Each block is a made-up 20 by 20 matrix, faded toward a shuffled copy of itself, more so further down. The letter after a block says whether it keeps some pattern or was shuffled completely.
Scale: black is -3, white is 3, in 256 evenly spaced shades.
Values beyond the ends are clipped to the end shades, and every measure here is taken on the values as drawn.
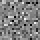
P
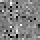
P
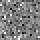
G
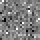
G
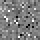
G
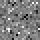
G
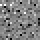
G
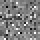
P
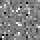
G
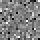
G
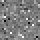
G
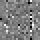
P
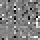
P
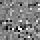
P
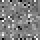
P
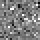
G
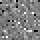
G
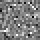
G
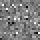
G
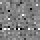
P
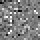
G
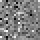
P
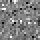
G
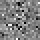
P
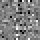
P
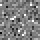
G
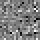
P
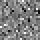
G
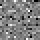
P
